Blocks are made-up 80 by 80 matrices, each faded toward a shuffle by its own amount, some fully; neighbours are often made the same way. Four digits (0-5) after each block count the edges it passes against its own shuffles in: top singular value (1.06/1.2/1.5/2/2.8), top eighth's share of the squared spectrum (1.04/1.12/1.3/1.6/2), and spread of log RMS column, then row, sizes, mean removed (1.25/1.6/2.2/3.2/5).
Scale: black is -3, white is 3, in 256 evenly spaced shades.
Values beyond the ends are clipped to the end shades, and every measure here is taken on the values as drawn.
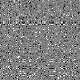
4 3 2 2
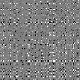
5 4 3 3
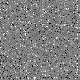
3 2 1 1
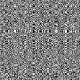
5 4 3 3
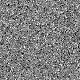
1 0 0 0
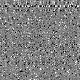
4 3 1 2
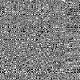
4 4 2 3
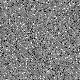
0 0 0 0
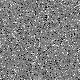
0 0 0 0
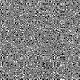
4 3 2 2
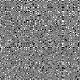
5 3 2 2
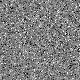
0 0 0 0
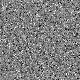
1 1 0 0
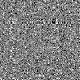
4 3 1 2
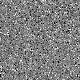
1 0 0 0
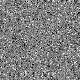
3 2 1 1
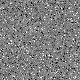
0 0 0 0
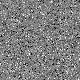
1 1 0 0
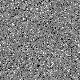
2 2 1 0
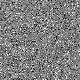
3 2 0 1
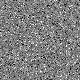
0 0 0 0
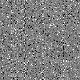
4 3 2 0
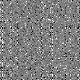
4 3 3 1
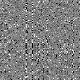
4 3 3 2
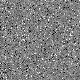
2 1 0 0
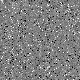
2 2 1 0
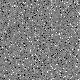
1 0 0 0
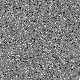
0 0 0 0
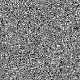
3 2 0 1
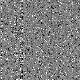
3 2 2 0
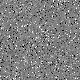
0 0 0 0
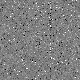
2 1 0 0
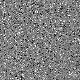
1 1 2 0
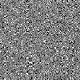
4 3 2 2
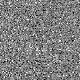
3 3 1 1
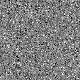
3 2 1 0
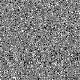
3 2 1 1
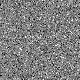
2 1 0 0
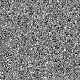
2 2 0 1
